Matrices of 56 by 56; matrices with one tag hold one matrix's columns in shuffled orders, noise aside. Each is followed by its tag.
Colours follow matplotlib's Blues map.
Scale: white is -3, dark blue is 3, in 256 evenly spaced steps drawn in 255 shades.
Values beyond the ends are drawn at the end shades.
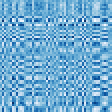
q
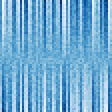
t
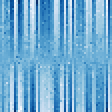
t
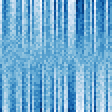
t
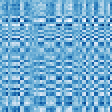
q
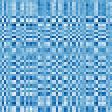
q
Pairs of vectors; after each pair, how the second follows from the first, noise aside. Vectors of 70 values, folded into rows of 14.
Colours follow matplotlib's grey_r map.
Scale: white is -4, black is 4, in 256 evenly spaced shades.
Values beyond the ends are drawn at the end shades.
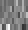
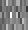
shuffled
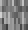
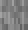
shrunk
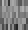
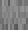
shrunk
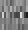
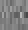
shrunk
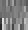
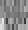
sign-scrambled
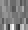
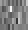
shuffled
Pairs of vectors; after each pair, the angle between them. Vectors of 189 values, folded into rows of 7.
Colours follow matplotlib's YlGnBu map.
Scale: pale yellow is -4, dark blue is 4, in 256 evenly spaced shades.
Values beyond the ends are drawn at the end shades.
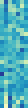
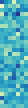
orthogonal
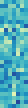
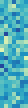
partly aligned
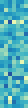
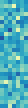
orthogonal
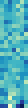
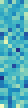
partly opposed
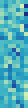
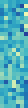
nearly opposite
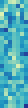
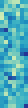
nearly parallel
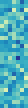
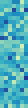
nearly opposite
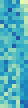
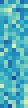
partly opposed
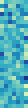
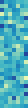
nearly opposite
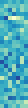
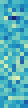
nearly opposite
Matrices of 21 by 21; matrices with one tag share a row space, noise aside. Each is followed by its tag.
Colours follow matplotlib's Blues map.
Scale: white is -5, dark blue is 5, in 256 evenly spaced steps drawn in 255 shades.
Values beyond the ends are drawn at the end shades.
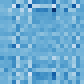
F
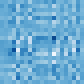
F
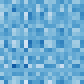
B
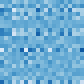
B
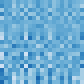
B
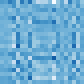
F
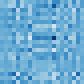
F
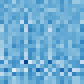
B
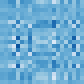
F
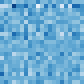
B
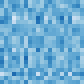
B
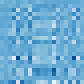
F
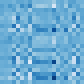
F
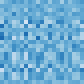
B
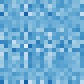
B
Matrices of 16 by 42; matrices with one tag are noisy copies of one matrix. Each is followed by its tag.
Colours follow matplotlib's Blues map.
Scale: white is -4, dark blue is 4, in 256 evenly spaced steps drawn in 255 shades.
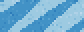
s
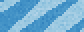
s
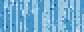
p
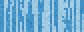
p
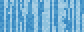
p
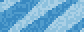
s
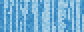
p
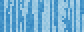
p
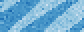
s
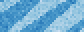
s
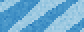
s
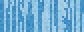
p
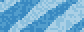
s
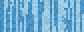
p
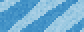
s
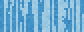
p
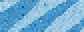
s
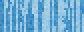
p
